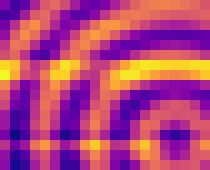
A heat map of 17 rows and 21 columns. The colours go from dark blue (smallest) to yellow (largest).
Ninth with the highest average: middle left. Ninth with the lowest average: bottom left. Rings: centred on the bottom right. Mirror symmetry: none.
